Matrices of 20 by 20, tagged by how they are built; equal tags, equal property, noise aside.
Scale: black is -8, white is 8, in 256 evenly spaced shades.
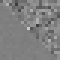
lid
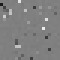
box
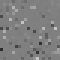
box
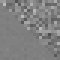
lid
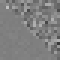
lid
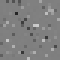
box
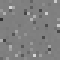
box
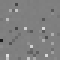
box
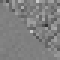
lid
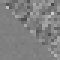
lid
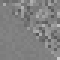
lid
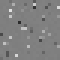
box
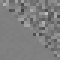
lid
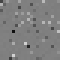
box
